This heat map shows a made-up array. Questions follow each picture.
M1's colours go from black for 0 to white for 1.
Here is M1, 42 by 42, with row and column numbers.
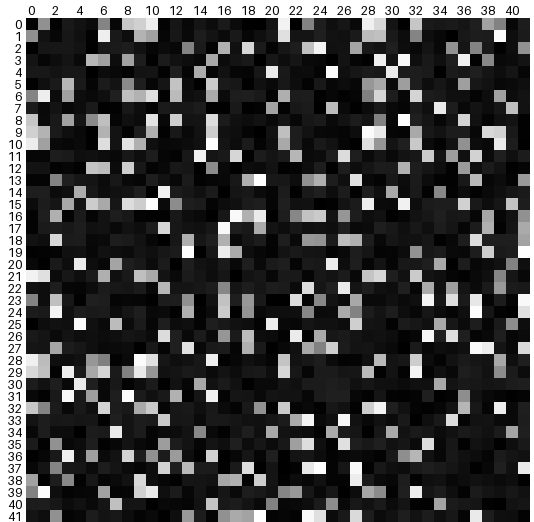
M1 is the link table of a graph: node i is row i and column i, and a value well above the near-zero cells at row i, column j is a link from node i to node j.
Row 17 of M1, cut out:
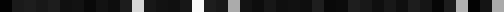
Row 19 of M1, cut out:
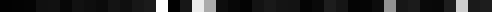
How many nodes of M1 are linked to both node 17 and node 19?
3
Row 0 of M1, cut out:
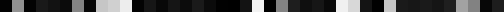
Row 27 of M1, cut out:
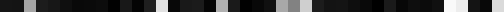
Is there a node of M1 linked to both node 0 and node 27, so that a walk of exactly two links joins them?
yes
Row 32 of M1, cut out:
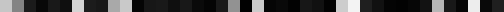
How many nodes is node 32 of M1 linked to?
11
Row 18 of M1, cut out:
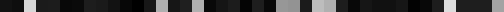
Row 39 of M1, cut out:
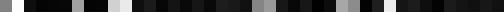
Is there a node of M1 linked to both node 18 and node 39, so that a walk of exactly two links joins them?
no
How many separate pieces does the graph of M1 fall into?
1
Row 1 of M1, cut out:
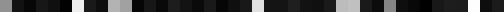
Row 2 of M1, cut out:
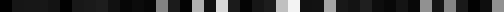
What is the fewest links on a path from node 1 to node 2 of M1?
3
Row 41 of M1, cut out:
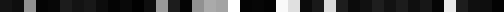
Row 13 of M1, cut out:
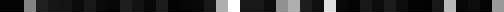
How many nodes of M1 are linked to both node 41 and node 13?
7
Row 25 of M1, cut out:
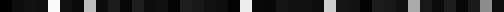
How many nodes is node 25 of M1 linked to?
6
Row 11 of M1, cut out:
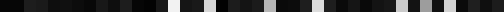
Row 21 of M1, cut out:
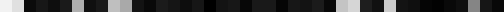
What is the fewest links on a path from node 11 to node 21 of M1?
3
